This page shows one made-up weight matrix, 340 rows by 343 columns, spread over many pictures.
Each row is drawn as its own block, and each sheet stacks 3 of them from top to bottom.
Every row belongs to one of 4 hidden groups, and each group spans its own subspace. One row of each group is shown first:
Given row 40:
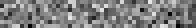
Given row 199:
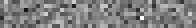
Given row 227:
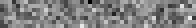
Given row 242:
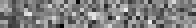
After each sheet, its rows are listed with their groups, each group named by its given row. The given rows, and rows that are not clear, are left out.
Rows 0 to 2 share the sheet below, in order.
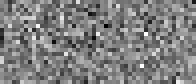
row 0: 242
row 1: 227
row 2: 40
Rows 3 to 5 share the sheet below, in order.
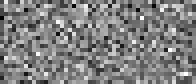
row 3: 199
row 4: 40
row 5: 40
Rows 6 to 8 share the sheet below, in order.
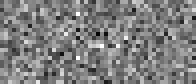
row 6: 227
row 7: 242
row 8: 242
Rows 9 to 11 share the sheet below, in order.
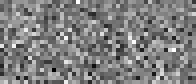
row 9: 242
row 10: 40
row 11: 227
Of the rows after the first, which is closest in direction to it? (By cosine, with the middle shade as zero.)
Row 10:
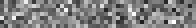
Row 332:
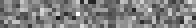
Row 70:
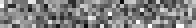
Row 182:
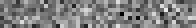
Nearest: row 182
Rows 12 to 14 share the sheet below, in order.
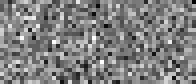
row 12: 242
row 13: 227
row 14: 199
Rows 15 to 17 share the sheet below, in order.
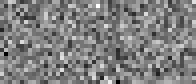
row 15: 242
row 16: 40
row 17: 199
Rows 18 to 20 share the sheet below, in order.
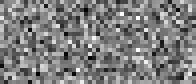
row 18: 199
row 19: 227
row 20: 227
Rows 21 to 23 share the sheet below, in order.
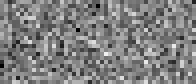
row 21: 242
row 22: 242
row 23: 227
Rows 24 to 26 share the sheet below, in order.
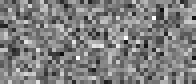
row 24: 227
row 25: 242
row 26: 242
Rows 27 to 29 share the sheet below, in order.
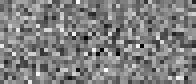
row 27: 242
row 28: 199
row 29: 227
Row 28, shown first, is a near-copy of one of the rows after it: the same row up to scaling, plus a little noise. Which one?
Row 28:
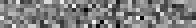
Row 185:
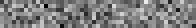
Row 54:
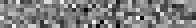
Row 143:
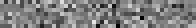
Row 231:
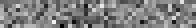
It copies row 54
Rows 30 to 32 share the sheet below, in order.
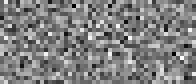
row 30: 199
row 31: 40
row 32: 227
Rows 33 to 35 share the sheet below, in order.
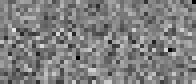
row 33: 242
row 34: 40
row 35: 242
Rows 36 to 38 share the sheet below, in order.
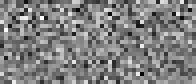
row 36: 40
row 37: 199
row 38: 199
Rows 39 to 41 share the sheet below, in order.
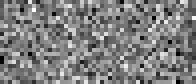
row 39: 227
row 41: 40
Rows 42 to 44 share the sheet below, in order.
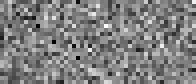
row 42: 242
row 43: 227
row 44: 242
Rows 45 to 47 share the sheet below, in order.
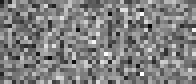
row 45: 40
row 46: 242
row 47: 199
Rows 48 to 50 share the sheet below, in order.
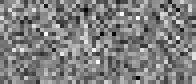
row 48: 199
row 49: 199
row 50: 242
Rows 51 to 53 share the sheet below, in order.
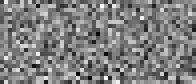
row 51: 199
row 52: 242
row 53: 40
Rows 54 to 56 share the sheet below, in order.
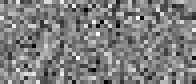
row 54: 199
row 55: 242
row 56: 242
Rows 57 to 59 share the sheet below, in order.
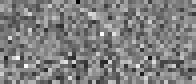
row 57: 242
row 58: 199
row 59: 199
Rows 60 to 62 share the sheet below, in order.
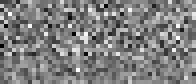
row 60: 40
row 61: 199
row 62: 227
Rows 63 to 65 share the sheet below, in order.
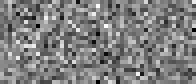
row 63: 242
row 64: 242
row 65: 199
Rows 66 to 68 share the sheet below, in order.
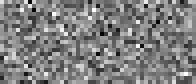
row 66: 227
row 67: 199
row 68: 40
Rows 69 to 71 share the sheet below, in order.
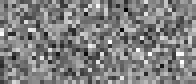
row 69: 242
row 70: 40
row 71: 227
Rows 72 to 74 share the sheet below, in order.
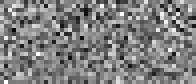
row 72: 199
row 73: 40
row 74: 40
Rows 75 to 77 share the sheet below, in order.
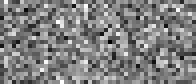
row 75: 199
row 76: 40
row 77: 199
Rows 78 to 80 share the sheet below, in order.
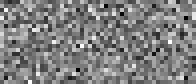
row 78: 40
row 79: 227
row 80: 227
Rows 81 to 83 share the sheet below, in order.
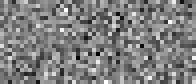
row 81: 40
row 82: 199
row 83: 242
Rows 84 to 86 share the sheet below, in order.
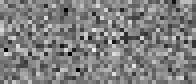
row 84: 40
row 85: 40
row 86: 227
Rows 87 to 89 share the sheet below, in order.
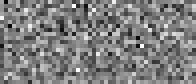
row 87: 199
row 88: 199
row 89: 227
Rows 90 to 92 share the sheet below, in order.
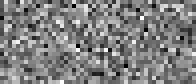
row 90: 199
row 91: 40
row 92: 242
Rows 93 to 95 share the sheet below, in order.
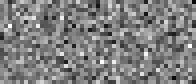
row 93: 242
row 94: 227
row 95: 199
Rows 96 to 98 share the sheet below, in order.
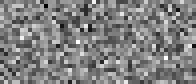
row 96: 199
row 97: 227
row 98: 40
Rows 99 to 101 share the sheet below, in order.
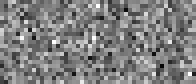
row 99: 242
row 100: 227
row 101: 227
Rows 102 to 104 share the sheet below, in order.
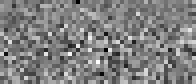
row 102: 242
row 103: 40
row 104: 242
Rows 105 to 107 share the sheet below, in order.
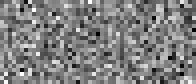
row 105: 227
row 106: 242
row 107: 40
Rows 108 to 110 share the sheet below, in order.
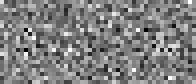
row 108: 40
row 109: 227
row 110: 40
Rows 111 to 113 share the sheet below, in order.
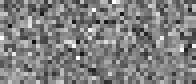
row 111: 199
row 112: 227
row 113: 242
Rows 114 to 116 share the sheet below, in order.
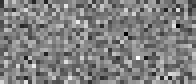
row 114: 40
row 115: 40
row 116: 227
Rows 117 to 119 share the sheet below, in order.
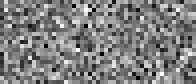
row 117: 199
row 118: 40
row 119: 227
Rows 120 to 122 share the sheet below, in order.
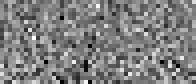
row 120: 242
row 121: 227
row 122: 199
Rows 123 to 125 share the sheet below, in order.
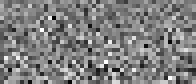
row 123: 199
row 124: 227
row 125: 40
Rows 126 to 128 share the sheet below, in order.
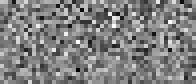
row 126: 40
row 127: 227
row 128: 227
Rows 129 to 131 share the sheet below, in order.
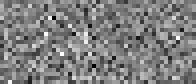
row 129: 199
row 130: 199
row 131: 199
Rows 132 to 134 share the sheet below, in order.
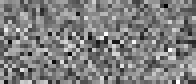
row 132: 227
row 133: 40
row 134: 40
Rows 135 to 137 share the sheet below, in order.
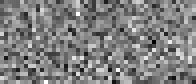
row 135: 227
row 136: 40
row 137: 40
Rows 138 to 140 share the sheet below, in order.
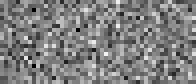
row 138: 199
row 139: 242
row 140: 227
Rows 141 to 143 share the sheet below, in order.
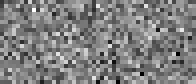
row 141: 227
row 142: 40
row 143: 199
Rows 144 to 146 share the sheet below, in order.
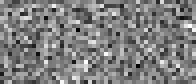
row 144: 40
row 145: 242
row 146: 199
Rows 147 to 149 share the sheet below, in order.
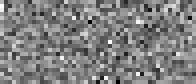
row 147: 227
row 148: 40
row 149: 199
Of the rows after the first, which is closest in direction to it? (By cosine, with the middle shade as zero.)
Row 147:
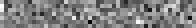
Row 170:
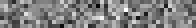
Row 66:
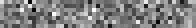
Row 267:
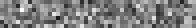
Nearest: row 66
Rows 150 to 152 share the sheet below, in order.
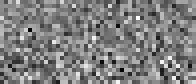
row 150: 199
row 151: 227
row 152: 199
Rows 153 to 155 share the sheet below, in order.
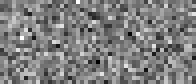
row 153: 242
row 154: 227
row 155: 242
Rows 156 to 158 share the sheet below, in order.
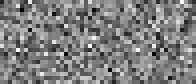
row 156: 227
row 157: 227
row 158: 40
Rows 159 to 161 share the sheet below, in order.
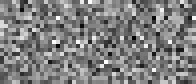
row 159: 227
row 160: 227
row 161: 40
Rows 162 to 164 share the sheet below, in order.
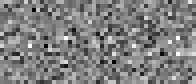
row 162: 227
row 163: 40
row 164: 199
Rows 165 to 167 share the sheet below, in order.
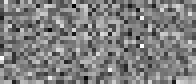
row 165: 199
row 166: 199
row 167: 40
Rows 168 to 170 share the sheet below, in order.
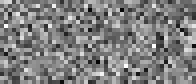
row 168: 40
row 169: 227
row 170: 242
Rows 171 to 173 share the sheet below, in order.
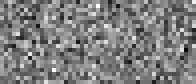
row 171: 242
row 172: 227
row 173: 227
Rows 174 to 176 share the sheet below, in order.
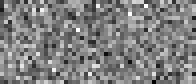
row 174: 227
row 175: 242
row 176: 227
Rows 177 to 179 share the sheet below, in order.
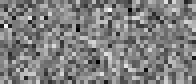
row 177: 40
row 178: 242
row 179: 242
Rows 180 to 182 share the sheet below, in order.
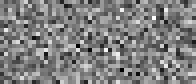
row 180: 227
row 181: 40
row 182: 199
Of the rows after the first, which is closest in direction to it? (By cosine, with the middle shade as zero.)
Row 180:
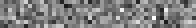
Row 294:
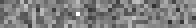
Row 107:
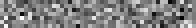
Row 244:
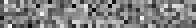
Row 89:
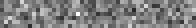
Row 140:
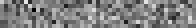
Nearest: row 140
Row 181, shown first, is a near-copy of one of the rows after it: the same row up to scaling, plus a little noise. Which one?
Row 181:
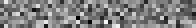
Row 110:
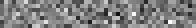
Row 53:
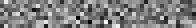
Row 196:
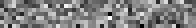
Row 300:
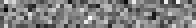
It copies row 53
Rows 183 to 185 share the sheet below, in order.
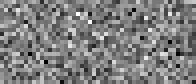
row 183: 227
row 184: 40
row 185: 199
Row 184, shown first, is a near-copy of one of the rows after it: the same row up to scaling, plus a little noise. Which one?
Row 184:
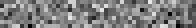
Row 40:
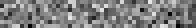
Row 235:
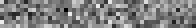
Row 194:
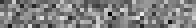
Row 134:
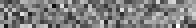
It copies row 40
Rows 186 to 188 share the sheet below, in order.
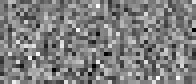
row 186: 242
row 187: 242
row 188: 227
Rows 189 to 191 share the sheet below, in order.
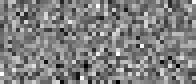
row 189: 242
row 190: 199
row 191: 199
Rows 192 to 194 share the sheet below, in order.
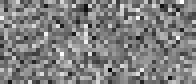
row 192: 199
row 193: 199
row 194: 40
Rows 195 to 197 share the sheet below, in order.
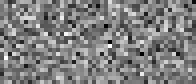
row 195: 242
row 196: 40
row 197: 199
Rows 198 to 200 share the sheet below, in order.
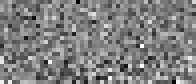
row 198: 242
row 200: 40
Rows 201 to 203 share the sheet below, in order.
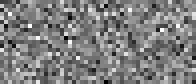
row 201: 40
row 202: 40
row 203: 242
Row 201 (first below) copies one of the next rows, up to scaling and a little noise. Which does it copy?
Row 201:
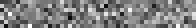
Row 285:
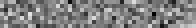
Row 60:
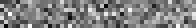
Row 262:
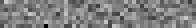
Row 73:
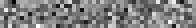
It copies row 60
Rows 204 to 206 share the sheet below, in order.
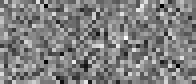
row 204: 199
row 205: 242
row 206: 199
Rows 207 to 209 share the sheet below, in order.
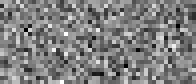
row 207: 40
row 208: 227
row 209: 242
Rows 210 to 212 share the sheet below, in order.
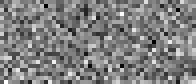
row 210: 199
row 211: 40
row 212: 40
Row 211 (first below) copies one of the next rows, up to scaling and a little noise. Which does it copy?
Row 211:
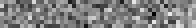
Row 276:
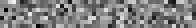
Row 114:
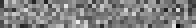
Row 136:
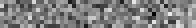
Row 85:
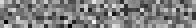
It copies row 136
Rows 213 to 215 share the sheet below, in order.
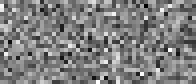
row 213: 227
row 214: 40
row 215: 199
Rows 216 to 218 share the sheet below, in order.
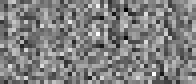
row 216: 242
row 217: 242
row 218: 227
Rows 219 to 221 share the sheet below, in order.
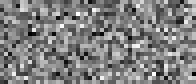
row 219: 227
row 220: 40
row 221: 227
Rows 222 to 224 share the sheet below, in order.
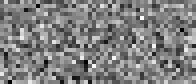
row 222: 199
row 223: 227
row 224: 199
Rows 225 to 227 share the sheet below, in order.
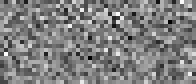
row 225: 40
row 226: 40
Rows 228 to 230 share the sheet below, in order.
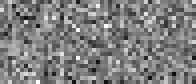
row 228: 242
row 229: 242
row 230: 242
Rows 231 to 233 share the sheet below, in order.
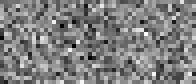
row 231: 199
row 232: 227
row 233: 227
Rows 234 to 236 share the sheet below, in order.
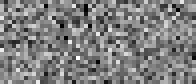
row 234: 199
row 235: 40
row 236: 242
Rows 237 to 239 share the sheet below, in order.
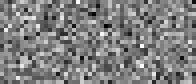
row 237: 242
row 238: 199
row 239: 227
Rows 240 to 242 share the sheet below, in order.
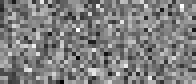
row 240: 227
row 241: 242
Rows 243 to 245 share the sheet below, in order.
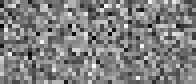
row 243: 40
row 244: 199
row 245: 227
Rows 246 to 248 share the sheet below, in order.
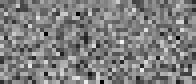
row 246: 227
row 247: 199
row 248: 40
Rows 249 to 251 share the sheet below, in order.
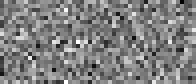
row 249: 40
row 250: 227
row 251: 227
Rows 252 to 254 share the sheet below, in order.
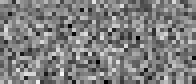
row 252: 40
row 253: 199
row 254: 242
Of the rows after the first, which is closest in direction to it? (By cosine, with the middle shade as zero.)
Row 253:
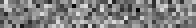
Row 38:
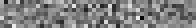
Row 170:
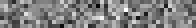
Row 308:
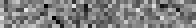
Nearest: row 170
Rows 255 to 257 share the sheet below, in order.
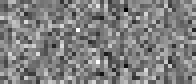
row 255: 242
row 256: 242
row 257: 242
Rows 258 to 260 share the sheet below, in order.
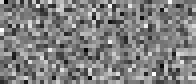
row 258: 199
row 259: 40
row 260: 227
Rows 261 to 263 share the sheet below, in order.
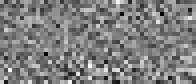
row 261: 199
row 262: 40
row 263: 40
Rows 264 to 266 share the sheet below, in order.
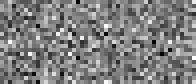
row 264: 242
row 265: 40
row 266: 242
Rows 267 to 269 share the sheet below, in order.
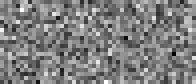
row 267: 227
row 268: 40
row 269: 242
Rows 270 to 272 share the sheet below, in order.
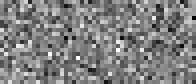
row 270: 227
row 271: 40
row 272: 242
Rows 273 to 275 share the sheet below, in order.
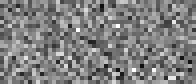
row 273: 199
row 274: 242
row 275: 40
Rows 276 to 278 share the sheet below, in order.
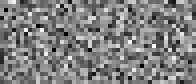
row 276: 40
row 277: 227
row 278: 40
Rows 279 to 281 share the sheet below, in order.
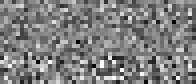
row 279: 199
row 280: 227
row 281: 199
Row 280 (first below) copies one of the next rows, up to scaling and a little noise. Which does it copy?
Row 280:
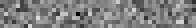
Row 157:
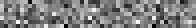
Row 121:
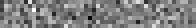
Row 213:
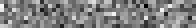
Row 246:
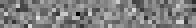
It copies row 246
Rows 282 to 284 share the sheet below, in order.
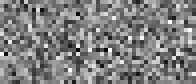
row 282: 227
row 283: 40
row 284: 227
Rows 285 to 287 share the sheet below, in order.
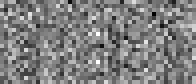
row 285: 40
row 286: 242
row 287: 242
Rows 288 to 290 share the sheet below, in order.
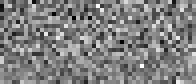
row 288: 227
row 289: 199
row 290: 40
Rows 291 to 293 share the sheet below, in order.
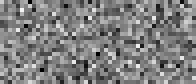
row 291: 227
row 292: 199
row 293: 199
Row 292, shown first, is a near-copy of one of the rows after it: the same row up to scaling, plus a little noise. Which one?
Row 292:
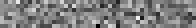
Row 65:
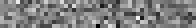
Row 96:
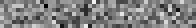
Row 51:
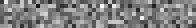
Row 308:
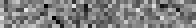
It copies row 65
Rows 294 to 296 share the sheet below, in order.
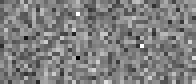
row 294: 227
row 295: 199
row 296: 242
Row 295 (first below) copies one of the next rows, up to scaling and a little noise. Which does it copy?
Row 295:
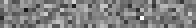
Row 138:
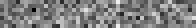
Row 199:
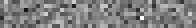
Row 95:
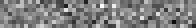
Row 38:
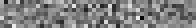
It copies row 199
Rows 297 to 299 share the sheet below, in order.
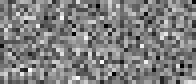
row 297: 242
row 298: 199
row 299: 40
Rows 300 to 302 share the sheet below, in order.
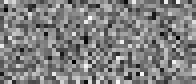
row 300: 40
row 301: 199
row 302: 199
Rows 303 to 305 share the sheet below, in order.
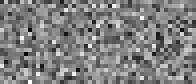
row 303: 199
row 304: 227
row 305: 227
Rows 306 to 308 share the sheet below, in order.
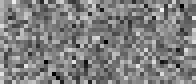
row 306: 227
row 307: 227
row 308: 199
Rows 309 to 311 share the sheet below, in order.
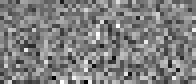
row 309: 199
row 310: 242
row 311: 199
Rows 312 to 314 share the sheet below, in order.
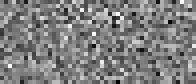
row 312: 40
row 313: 40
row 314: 199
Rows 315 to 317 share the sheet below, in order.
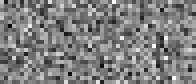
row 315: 199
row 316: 227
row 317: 199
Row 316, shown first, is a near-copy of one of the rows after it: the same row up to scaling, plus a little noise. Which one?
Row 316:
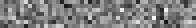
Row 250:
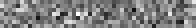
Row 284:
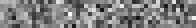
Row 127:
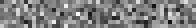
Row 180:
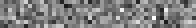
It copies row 180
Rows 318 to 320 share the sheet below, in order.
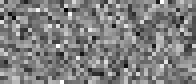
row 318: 40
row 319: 227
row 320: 242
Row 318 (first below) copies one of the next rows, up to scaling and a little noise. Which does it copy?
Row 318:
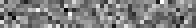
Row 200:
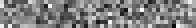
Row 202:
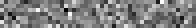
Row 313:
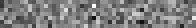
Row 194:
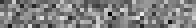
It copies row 202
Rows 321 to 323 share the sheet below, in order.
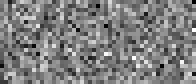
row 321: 242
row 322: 242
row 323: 227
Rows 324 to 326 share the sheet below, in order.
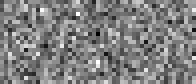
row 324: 227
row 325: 242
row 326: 242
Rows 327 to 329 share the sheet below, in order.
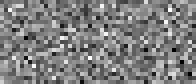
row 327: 199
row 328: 199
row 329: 227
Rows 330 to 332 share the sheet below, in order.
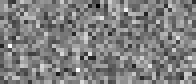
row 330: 242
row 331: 199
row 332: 227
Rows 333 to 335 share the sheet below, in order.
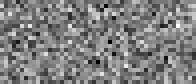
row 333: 40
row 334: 40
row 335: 242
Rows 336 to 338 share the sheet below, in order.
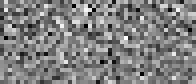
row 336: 199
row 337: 40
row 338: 199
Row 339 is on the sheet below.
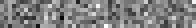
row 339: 242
